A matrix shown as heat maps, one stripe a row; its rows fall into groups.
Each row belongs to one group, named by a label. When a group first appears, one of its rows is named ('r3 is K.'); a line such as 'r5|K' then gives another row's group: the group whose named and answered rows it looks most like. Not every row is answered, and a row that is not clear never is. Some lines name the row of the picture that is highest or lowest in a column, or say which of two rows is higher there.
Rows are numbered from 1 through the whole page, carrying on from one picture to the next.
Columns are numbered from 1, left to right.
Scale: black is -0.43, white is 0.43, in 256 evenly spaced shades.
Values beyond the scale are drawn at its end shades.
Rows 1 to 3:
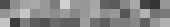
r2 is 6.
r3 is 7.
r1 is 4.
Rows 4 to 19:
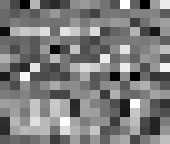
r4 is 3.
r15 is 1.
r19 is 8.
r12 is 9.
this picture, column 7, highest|17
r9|8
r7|4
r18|4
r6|8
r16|1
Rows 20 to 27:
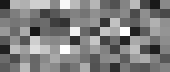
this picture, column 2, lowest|26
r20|4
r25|4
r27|9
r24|1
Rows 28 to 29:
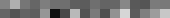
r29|8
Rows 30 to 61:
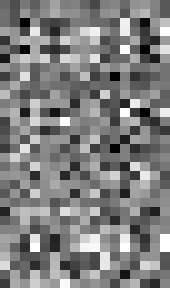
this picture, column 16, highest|59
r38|9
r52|8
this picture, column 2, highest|47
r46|9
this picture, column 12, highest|49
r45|1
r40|7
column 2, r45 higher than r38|Yes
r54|9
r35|3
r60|1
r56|3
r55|8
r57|3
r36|4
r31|6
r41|1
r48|1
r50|6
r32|3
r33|3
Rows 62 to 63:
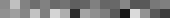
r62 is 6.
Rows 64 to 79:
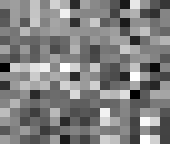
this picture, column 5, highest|71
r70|6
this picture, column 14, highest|72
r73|4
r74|8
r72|1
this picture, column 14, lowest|74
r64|1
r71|4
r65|4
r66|1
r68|8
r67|6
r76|7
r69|8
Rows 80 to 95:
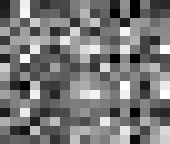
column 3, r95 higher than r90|Yes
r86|9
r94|3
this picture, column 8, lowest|82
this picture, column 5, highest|84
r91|9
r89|3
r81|9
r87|7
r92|9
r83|8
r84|4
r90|3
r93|7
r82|1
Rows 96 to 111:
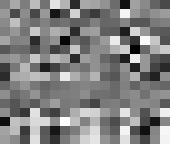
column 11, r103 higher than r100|No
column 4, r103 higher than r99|No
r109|4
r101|8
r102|1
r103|9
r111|3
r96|1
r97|8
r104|4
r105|9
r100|7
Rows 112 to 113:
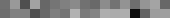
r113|8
